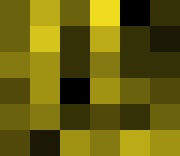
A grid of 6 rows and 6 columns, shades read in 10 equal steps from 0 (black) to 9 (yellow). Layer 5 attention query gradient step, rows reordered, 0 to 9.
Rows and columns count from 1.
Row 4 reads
3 6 0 6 4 3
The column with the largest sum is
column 4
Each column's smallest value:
3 1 0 3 0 1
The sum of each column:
23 33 16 35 17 18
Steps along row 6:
down up down up down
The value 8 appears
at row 2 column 2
